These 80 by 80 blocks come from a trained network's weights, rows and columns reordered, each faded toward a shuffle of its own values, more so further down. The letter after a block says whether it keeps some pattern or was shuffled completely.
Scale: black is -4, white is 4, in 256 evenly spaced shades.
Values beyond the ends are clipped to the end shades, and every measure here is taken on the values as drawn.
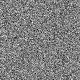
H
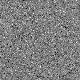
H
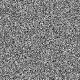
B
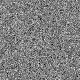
H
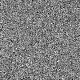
H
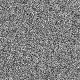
H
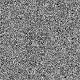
B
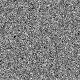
H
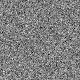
H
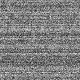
B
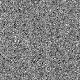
B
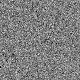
H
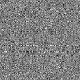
B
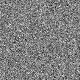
H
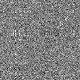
B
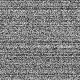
B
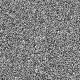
H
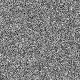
H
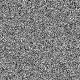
B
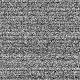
B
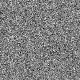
H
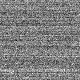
B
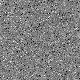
H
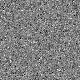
H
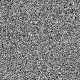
B
